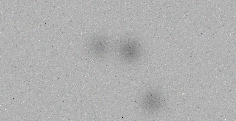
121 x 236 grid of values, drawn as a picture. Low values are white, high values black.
Slope: none. Histogram: skewed, a long tail of high values. Bumps: three. Average level on the scale: 30%.
